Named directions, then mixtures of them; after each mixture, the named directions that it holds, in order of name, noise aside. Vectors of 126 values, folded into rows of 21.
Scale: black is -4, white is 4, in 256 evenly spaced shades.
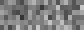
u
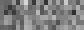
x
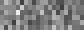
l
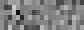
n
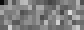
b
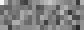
b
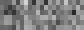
x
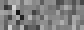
n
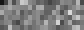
b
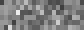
b, l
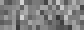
l, u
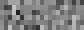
n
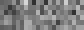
x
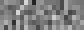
l, x
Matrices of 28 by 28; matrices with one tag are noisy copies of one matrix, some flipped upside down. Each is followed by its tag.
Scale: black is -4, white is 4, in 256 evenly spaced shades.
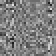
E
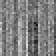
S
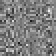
E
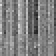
S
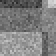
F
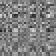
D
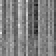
S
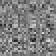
D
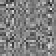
E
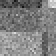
F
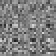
D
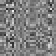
E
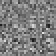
D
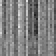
S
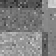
F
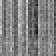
S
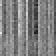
S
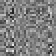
E
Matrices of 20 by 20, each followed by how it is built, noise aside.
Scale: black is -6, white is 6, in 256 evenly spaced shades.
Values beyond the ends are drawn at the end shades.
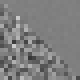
lower triangular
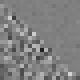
lower triangular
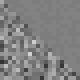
lower triangular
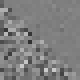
lower triangular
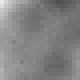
smooth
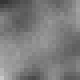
smooth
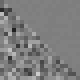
lower triangular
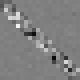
banded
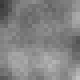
smooth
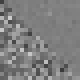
lower triangular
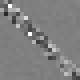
banded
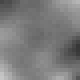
smooth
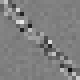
banded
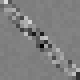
banded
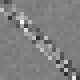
banded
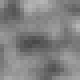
smooth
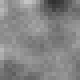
smooth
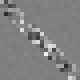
banded
